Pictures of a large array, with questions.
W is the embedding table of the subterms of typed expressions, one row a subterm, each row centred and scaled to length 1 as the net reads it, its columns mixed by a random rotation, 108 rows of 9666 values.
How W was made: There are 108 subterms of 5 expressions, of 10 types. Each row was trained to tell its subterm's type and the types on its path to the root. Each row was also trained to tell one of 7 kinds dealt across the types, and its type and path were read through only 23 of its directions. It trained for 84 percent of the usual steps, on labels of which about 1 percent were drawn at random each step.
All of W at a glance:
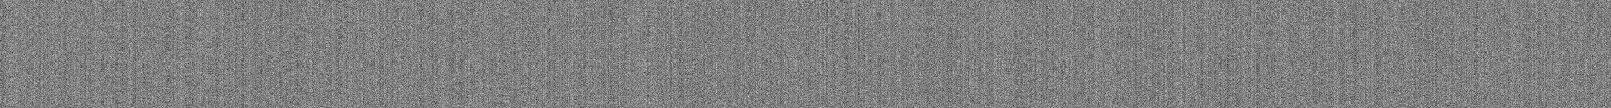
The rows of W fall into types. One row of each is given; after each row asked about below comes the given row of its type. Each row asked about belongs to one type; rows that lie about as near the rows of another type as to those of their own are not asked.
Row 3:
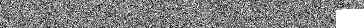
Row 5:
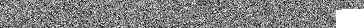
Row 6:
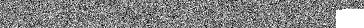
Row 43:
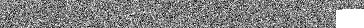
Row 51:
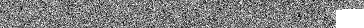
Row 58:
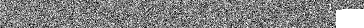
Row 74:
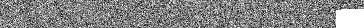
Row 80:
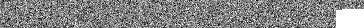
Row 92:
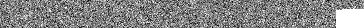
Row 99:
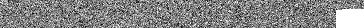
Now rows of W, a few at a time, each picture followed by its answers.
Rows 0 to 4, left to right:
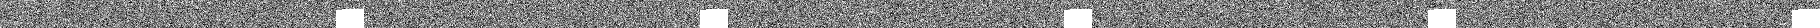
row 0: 99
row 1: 51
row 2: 43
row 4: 74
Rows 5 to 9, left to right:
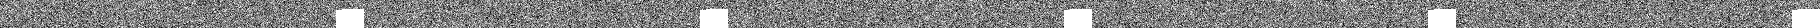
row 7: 58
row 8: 80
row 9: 43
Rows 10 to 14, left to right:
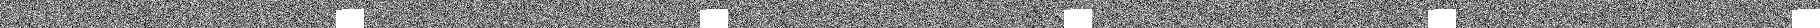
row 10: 6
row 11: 5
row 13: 6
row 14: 6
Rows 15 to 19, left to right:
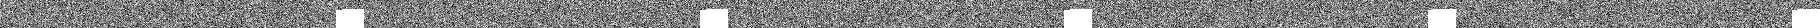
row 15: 92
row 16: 80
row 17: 58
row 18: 3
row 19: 80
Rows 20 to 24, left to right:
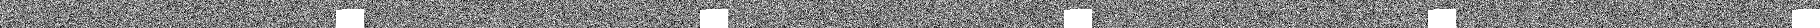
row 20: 5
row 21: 43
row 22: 99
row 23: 92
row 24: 58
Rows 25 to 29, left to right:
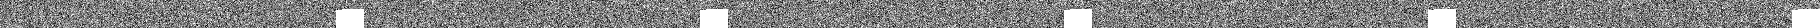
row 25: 6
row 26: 92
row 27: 80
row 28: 5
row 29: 74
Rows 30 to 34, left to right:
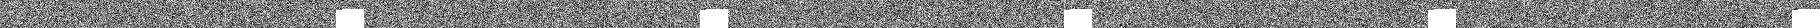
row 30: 58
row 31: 92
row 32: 92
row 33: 99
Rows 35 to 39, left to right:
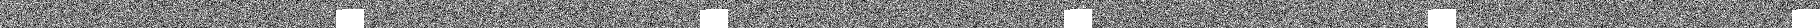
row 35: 99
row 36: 5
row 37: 51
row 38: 3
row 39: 58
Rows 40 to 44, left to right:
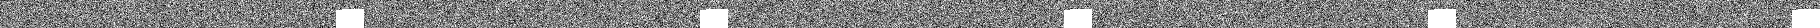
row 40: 74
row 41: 80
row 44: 74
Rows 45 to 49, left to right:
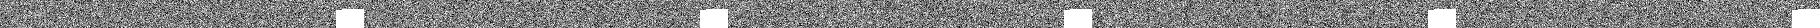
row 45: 92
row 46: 6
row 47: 5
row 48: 92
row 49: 51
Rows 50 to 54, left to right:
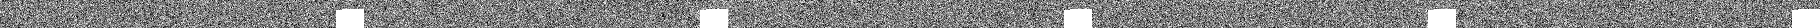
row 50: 80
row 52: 99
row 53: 51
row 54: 99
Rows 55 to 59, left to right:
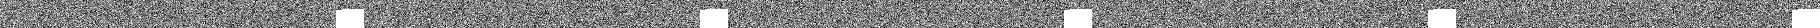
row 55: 58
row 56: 58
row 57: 43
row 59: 43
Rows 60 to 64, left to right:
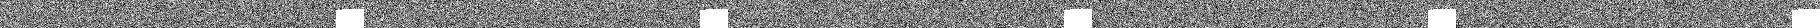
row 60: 74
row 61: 74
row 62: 99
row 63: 51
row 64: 3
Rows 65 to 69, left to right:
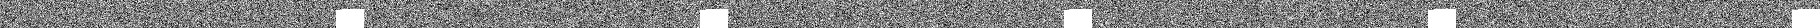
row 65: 3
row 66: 3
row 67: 3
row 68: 58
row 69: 43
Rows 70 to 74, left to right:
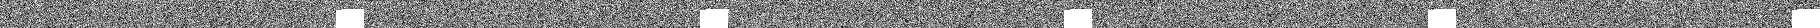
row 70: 51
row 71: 43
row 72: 92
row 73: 92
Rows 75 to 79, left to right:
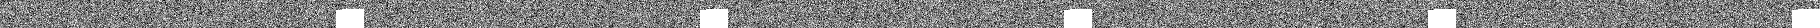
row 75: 80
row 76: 51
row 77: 6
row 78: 92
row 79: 3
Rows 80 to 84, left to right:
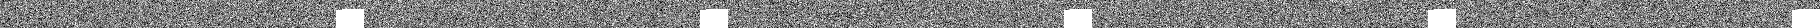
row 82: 3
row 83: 74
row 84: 5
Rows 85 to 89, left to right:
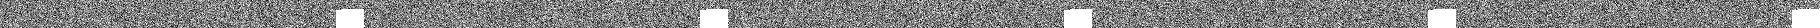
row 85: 3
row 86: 6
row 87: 92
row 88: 58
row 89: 51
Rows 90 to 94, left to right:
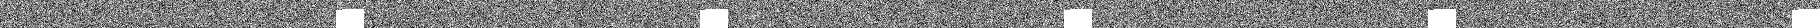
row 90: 99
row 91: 3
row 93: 5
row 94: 6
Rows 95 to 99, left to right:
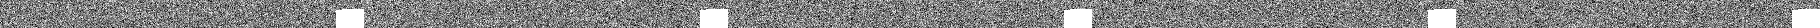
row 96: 99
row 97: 6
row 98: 3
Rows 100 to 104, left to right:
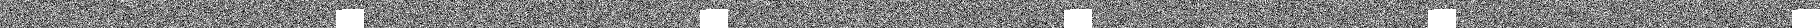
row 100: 6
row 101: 43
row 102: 43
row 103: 74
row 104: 3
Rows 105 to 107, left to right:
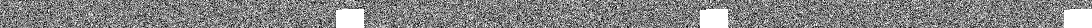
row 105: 80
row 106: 6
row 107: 51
